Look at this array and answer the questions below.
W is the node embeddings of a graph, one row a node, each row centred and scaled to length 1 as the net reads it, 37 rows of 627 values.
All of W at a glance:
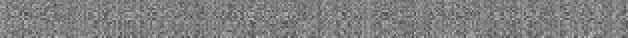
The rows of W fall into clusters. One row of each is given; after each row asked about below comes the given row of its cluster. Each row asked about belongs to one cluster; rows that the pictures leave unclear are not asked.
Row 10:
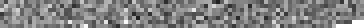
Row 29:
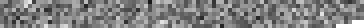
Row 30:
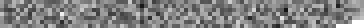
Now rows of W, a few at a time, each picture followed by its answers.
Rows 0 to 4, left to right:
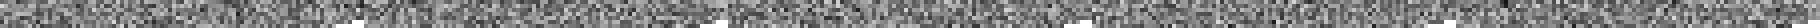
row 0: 10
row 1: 30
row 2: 29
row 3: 10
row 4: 30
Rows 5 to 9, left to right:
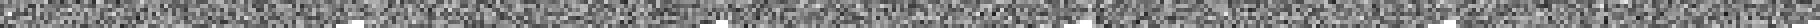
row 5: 29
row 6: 10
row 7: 30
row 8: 30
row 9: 29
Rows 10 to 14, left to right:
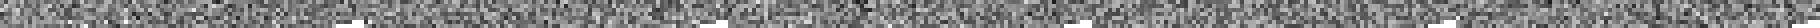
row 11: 10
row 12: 29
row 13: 29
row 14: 29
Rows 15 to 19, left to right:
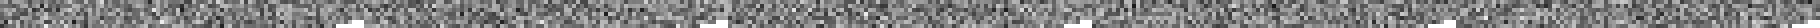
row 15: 29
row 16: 30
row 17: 30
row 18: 29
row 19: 29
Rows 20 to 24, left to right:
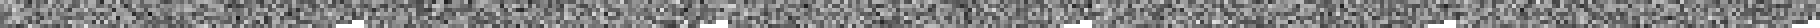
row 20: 10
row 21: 30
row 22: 10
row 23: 10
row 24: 10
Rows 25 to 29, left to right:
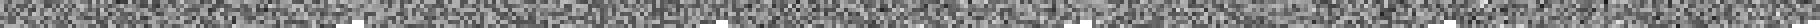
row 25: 30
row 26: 10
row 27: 30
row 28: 10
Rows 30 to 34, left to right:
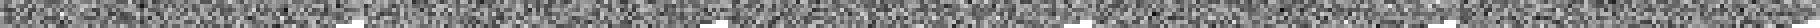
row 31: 29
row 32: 30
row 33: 30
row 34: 30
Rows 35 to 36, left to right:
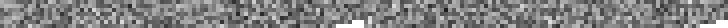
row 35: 10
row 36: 10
